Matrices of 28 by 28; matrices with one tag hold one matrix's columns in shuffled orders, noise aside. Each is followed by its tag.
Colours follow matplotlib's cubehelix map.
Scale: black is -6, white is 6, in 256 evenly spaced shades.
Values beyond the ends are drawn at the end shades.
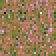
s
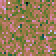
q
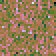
q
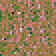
s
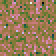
q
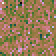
q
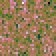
q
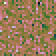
q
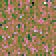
q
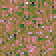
q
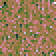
q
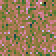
q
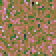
q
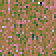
q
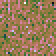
q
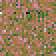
s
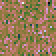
q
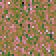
q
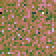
s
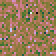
s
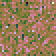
q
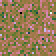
s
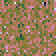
q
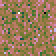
s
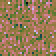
q
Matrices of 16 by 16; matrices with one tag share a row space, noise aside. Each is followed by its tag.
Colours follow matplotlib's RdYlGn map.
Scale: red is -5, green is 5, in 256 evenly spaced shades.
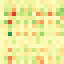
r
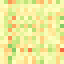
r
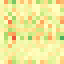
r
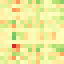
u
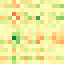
u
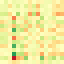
u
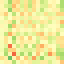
r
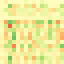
r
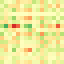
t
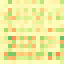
r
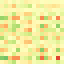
t
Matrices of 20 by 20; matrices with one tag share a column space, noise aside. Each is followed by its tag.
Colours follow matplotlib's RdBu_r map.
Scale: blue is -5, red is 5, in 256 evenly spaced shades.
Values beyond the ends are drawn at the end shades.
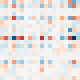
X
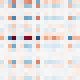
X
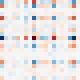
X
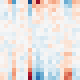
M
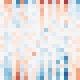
M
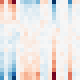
M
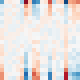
M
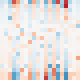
M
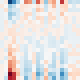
M
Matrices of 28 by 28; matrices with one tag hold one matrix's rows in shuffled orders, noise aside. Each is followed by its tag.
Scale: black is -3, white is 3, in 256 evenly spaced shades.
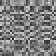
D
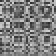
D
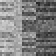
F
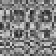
D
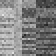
F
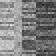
F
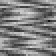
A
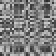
D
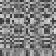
D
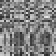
D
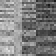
F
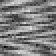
A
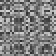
D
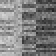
F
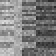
F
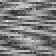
A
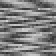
A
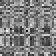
D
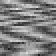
A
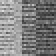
F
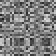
D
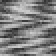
A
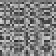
D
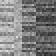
F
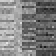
F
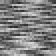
A
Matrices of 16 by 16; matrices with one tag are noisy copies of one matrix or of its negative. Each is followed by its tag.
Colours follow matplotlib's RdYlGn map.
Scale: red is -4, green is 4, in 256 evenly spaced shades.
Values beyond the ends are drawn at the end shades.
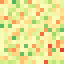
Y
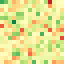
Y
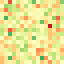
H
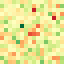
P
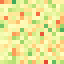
Y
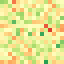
Y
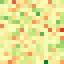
Y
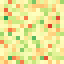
H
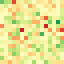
Y
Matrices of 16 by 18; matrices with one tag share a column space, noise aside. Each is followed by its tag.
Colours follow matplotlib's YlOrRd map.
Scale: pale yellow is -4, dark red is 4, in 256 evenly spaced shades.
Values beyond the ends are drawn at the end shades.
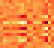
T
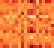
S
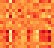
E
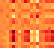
E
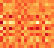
T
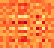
T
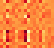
E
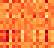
E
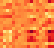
E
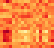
E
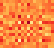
T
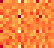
S
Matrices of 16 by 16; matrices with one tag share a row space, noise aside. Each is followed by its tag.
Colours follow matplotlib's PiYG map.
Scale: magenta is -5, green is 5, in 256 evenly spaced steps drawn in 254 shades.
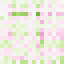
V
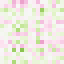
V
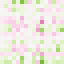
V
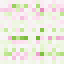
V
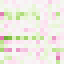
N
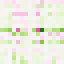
V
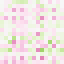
V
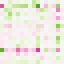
N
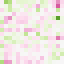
N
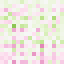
V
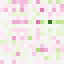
V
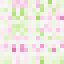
V
